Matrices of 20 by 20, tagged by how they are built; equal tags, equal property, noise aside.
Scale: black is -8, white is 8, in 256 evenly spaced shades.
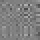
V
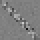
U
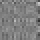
V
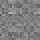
V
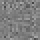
V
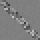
U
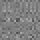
V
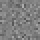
V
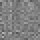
V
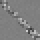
U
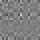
V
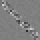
U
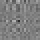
V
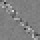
U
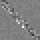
U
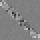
U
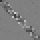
U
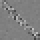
U
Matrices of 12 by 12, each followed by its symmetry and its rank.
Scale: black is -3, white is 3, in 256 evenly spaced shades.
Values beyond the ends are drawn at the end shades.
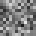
antisymmetric, full rank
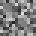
antisymmetric, full rank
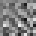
antisymmetric, rank two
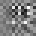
neither, rank two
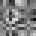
neither, rank two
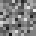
antisymmetric, full rank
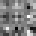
antisymmetric, rank two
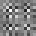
symmetric, rank two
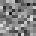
neither, full rank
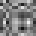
antisymmetric, rank two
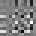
antisymmetric, rank two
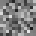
antisymmetric, full rank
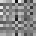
neither, rank two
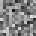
neither, full rank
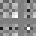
symmetric, rank two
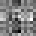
antisymmetric, rank two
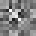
symmetric, rank two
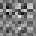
neither, rank two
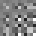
symmetric, rank two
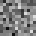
neither, full rank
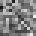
neither, full rank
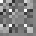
symmetric, rank two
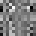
neither, rank two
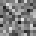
antisymmetric, full rank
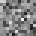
neither, full rank
